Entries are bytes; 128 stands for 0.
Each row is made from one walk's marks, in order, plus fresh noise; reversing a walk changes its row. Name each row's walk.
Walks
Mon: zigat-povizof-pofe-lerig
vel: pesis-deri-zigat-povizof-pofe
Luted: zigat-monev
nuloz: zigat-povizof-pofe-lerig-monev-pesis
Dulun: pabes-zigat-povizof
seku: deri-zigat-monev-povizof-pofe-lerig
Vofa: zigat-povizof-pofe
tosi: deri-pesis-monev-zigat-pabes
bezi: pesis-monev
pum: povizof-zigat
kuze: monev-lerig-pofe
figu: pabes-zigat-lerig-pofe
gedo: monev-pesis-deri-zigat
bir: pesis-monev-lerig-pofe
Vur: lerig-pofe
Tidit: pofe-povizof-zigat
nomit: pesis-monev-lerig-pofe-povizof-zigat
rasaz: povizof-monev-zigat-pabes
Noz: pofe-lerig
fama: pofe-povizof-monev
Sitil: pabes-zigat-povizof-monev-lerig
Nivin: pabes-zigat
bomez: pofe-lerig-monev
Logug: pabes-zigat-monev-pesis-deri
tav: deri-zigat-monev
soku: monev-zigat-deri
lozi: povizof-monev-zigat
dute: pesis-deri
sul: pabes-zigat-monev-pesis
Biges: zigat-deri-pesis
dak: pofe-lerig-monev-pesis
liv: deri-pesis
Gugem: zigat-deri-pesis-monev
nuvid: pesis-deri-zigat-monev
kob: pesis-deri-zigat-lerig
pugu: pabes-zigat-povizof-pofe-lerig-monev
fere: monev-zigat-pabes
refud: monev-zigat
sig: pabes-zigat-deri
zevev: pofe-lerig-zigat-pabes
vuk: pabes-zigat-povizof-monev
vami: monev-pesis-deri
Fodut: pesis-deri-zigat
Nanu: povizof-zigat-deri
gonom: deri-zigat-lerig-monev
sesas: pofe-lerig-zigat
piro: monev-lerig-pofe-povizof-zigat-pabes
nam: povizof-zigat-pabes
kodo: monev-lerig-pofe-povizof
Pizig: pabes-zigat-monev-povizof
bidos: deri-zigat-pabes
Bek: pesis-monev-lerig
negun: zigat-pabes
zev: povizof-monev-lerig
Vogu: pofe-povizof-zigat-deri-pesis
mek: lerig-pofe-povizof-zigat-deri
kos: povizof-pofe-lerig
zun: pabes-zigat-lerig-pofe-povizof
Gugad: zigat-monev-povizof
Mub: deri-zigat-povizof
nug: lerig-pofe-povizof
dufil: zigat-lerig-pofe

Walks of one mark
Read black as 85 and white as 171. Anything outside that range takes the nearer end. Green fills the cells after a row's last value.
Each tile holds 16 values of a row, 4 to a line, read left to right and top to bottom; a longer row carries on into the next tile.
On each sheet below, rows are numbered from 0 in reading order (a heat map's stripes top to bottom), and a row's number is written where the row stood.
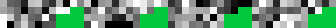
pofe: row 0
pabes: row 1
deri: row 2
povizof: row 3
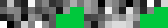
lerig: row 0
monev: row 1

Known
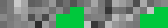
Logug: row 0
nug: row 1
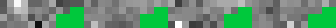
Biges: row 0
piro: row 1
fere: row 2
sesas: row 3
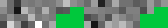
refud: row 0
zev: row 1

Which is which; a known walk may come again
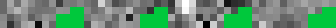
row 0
dak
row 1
soku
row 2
liv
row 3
tosi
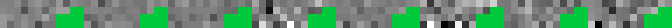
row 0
vel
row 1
Sitil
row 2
kob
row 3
refud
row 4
seku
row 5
Nivin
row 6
Gugem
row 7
kuze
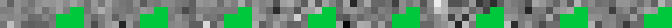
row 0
piro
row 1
nuloz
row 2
sesas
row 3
Vofa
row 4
Bek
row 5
vami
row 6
dufil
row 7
figu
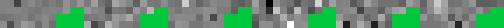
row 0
pugu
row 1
kodo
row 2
mek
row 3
Luted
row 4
bir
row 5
Vogu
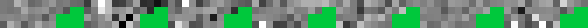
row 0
gedo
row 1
dute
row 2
sig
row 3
fere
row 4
nug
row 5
zun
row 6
pum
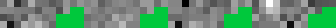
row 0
zev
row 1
Pizig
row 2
bomez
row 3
Biges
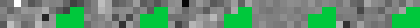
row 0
Nanu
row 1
Logug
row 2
fama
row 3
nomit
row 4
Mon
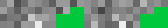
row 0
Gugad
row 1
Tidit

